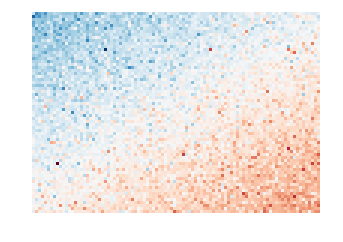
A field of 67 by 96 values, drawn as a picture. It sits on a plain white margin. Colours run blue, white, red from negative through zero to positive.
Mirror symmetry: none. Stripes: none. Grain: fine. Slope: up to the bottom right. Ninth with the lowest average: top left.
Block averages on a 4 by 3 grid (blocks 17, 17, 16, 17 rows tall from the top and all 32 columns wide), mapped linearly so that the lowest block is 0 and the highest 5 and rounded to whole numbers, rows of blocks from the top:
012 / 123 / 234 / 345
